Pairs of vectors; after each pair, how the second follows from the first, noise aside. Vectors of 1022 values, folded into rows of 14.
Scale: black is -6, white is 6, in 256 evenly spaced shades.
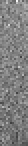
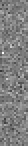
shuffled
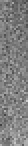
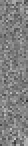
sign-scrambled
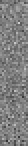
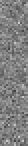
sign-scrambled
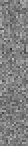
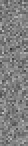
sign-scrambled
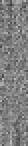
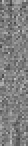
copied
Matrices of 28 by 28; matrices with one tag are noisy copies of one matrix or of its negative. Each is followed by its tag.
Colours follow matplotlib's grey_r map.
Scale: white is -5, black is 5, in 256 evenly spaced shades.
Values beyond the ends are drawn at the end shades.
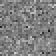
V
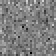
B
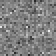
V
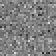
V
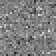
V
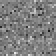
V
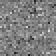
V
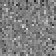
B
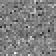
V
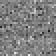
V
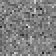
V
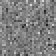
B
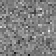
V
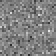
V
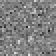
V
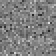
V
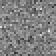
V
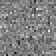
V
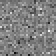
V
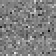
V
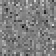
B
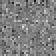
B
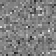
V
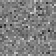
V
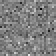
V
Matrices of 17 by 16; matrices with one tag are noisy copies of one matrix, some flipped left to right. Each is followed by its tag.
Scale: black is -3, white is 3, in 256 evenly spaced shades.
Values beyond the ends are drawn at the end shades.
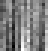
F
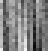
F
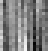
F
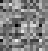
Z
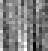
F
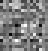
Z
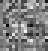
Z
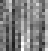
F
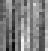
F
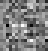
Z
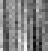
F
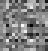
Z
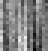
F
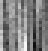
F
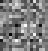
Z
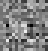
Z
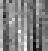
F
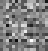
Z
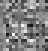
Z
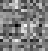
Z
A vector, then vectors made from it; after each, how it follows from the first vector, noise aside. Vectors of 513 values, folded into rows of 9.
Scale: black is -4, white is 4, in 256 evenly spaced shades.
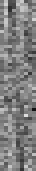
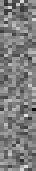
sign-scrambled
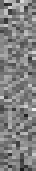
sign-scrambled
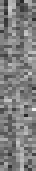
negated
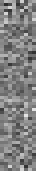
sign-scrambled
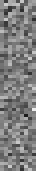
sign-scrambled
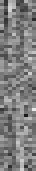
negated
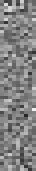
sign-scrambled
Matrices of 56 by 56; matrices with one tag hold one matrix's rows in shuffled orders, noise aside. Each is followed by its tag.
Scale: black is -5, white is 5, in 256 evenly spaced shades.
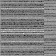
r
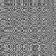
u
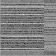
r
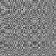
u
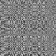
u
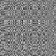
u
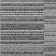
r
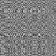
u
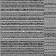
r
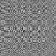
u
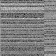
r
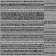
r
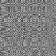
u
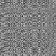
u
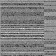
r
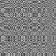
u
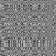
u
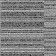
r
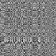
u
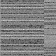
r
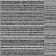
r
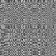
u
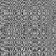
u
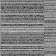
r
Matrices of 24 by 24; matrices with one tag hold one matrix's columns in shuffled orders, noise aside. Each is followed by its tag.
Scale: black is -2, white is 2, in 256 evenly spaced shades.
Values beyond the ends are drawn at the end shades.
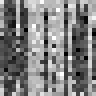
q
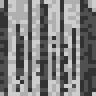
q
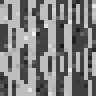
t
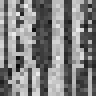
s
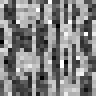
t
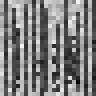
q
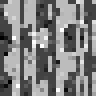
t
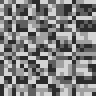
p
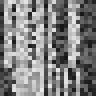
s
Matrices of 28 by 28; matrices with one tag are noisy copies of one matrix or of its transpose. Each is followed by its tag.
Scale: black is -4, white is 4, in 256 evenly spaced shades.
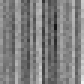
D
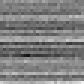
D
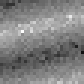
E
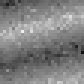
E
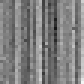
D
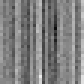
D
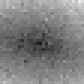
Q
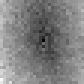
Q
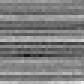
D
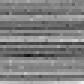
D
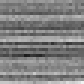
D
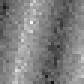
E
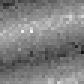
E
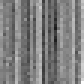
D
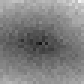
Q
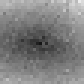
Q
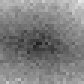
Q
